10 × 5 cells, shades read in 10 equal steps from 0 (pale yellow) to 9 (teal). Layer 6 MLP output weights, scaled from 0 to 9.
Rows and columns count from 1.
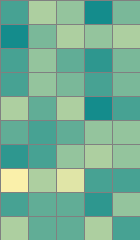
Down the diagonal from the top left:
7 5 6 7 7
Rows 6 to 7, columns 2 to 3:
7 6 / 7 4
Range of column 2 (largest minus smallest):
4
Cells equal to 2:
0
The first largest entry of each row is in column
4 1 4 1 4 2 1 4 4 5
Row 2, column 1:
9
